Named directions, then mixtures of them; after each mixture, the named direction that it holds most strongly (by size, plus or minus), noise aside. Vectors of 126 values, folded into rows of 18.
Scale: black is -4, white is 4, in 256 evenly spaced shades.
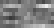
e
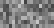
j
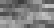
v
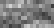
v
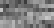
v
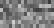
j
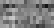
e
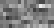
e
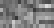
v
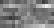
e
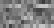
e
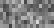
j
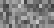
j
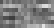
e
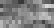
v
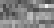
v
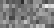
j
